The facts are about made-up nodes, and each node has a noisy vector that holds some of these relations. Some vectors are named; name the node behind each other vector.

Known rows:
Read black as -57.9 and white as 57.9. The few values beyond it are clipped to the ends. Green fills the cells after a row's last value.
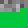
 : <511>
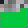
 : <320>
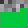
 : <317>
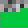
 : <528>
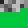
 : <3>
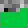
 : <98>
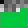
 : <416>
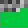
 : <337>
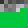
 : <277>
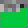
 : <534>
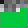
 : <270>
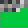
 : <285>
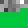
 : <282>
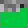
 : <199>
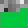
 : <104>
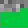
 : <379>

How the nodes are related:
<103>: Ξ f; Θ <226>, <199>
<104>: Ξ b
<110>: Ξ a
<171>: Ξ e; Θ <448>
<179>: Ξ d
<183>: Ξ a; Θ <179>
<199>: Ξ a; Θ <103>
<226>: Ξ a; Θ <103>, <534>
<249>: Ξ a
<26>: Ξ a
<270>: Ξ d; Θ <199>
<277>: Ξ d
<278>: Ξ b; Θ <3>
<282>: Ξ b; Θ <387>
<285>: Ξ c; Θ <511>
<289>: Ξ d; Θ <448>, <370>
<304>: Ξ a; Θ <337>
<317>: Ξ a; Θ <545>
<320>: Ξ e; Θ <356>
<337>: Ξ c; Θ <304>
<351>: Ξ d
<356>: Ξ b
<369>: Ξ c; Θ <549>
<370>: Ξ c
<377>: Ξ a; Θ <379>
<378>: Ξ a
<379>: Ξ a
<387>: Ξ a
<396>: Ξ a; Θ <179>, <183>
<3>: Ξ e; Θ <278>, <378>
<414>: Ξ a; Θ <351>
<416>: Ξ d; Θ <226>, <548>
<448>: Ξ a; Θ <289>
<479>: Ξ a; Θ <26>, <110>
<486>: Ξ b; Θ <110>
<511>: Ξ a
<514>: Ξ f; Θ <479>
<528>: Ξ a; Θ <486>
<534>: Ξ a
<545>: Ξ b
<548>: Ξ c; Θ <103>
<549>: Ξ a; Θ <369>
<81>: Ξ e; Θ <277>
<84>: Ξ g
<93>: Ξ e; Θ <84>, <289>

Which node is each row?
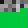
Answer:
<396>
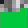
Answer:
<93>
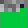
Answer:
<226>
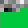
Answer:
<278>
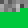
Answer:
<249>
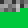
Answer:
<183>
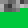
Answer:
<84>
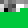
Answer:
<514>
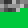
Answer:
<370>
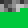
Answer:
<289>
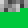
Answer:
<110>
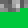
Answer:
<448>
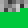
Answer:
<479>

